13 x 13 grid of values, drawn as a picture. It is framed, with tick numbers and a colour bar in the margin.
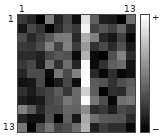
Most values sit low, with a long tail of high ones. On average the colour sits 30% of the way up the scale. Column 8 stands out from the rest. There is no overall slope.
